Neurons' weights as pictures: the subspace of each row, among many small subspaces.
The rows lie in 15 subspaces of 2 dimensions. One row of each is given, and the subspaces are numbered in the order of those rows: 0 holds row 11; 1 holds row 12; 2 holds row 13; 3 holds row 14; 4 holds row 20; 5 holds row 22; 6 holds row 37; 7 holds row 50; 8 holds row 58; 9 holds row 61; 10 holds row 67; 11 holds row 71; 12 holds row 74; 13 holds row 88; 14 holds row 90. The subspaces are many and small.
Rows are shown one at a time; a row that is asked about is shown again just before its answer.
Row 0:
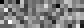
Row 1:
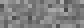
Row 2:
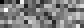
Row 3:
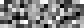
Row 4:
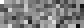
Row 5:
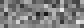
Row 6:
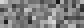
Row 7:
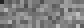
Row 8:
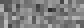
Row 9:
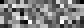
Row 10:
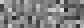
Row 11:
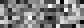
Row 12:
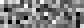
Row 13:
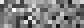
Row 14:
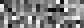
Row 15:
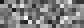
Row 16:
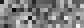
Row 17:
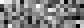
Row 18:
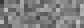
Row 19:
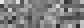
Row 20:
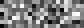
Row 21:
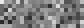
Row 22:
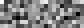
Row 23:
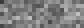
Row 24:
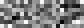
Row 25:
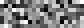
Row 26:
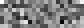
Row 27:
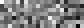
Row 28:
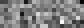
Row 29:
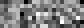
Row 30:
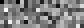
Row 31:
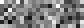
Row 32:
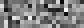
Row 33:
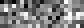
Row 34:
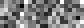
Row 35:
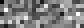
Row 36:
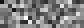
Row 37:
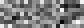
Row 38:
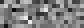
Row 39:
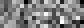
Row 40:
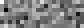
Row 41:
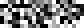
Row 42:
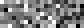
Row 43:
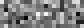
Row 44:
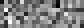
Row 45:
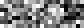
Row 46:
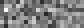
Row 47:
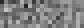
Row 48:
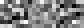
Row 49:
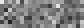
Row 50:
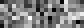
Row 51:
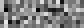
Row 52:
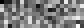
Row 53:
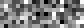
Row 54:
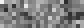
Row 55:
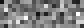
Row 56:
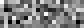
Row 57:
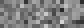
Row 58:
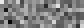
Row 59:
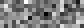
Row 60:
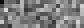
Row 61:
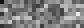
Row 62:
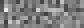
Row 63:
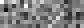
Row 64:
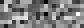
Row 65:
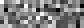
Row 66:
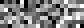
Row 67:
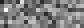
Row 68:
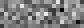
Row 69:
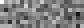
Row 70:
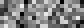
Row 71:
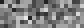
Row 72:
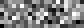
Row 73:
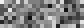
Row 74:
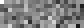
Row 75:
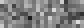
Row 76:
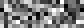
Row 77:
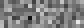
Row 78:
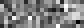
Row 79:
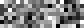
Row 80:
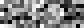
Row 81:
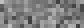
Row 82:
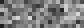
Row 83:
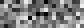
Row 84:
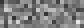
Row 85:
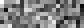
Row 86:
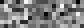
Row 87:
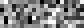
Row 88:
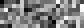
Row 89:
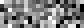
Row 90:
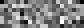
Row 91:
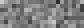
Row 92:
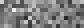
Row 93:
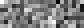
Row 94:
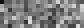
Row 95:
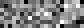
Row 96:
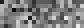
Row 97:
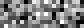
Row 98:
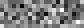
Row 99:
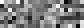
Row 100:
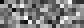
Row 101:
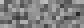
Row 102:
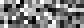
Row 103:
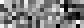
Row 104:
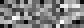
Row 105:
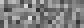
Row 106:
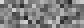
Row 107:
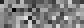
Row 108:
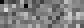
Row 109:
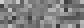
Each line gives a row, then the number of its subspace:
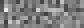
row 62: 3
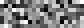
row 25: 14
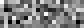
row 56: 1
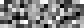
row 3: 5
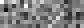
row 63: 7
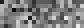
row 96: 2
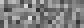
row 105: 7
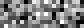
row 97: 5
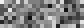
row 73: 0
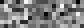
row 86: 6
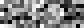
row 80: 9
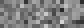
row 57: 5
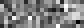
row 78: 1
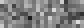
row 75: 7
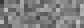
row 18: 13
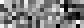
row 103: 1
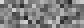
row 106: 11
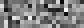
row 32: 8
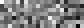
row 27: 3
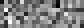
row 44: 0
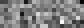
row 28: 14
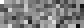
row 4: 12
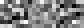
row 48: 6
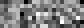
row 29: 14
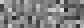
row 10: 3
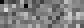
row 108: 7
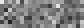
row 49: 0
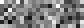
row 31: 0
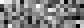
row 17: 10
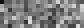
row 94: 12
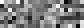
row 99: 8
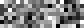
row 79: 0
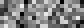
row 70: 2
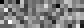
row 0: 8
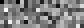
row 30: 3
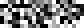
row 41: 14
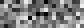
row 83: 11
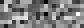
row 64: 5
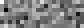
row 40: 9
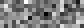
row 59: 6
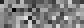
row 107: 2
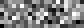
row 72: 4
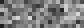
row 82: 9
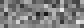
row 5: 4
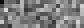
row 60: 13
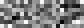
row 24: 6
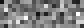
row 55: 4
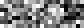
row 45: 9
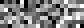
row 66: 3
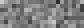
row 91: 13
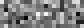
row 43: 4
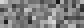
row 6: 13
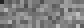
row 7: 1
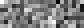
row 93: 13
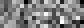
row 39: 11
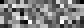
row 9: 14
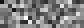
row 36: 11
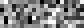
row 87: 13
